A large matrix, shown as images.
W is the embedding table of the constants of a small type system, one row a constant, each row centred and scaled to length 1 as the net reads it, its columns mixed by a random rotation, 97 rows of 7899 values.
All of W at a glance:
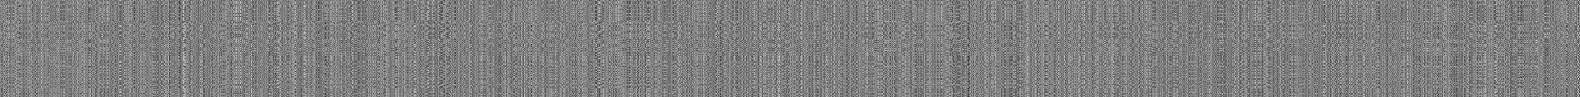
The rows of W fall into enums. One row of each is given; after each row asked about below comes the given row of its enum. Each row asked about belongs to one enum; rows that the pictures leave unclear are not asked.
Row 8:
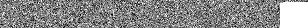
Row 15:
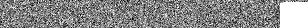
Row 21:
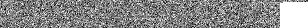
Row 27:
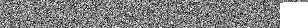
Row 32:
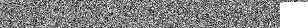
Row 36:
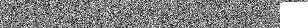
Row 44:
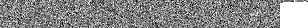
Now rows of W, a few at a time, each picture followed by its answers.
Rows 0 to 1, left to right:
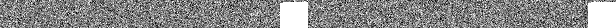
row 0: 44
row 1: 15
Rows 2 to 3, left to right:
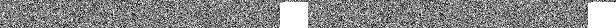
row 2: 8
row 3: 8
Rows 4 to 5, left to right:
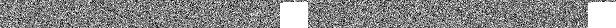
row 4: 44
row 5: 32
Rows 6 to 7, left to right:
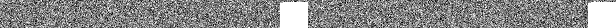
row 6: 32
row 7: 15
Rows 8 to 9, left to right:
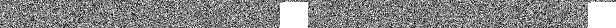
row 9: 21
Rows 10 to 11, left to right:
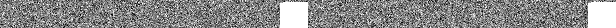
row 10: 8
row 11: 15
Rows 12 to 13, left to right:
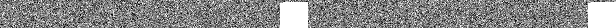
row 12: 8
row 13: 36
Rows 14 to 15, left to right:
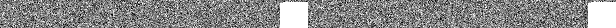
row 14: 8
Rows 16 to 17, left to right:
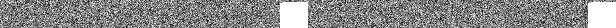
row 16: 36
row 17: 15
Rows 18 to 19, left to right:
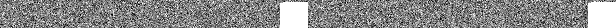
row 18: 8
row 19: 15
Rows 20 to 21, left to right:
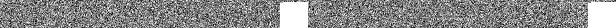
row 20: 32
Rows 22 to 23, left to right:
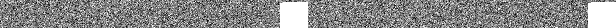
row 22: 36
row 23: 27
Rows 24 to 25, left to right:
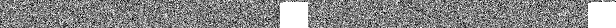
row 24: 15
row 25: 44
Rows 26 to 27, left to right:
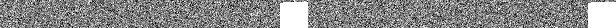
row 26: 44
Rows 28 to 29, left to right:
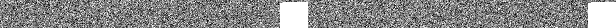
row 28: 36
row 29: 27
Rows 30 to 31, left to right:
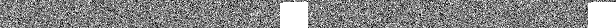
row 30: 44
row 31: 8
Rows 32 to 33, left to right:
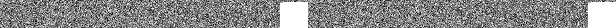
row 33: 32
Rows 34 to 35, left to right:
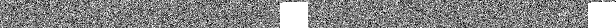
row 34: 36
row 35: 44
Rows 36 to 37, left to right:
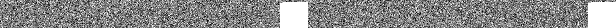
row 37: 32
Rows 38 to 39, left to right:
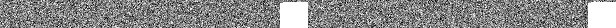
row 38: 27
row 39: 15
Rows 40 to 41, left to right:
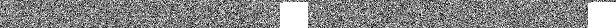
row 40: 21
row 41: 8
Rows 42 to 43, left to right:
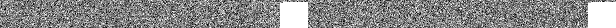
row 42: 21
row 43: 32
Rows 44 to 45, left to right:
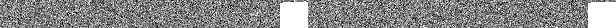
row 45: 27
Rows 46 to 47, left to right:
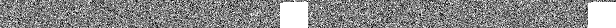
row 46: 44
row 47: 8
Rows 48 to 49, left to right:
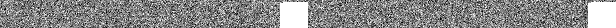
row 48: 21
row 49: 15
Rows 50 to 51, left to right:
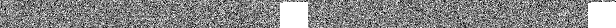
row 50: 21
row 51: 44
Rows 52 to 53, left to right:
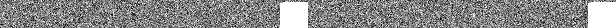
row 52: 8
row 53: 15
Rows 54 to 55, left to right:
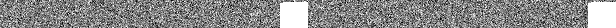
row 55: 15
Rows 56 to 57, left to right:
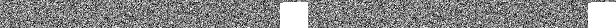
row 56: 27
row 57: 27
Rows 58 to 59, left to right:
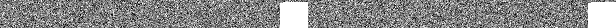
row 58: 8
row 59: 27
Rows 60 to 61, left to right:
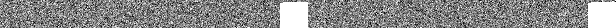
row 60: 27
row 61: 44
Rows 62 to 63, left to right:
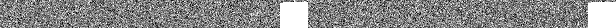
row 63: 32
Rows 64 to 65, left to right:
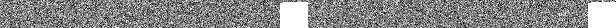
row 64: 27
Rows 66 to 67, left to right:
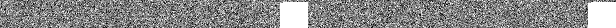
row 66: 21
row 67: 8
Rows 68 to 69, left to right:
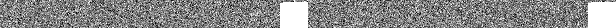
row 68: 44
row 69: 32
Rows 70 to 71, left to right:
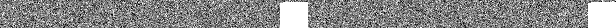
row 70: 8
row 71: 44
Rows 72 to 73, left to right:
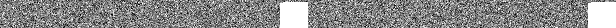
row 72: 8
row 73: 27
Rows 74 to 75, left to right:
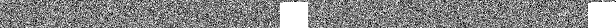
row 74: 32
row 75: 44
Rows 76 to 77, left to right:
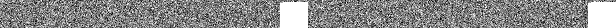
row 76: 32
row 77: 15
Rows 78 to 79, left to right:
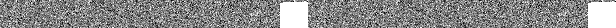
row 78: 44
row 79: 44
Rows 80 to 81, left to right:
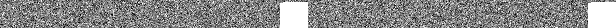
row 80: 8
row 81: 27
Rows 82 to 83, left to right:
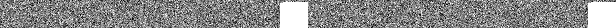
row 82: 15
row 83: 8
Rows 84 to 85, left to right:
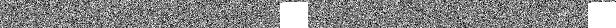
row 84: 36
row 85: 44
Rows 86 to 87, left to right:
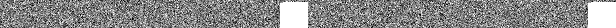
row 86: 15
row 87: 8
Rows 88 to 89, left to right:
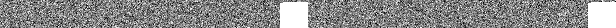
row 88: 27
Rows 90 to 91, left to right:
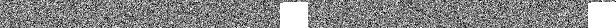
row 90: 27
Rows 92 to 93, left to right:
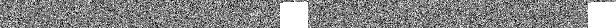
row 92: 44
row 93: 36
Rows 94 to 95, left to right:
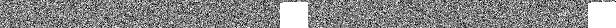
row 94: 27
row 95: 44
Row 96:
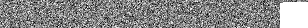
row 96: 27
